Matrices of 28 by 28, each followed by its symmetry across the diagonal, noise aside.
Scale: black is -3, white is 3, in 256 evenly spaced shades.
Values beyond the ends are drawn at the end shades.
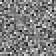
antisymmetric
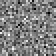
antisymmetric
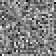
antisymmetric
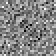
symmetric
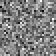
neither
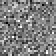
neither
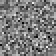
symmetric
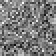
symmetric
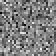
neither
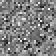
symmetric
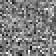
neither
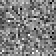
antisymmetric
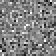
symmetric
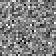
neither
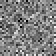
symmetric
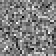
antisymmetric
